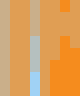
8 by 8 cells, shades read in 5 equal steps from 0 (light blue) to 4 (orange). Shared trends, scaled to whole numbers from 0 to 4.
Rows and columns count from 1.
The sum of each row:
23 22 22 22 23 24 23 23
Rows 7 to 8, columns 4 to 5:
0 3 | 0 3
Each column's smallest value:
2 3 3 0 3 3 3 3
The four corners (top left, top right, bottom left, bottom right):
2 3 2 4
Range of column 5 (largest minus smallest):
0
